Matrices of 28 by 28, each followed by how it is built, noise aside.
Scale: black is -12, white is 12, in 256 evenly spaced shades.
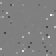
sparse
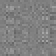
low rank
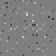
sparse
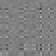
low rank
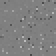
sparse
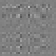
low rank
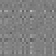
low rank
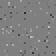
sparse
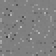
sparse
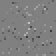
sparse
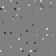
sparse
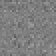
low rank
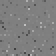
sparse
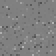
sparse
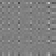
low rank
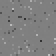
sparse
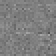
low rank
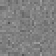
low rank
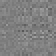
low rank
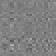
low rank
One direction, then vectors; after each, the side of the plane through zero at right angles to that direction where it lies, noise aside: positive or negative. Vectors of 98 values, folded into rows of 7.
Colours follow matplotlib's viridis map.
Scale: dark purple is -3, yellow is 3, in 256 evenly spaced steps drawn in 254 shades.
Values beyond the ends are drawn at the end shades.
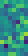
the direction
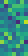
positive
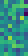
positive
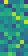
positive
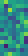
positive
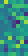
positive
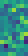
positive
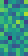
negative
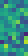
negative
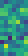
negative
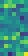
negative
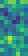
positive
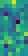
positive
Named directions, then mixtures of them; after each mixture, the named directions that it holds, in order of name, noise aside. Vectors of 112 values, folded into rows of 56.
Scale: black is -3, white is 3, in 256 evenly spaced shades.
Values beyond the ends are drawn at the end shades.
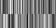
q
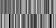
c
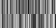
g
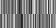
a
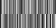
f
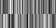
q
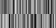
c, q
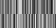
a, f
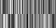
q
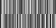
f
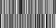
a, f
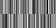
a, q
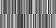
a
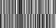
a, f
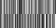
a, f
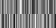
a, c, f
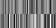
c, f, g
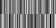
c, f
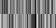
c, g, q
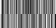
f, g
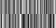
c, g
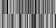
g, q
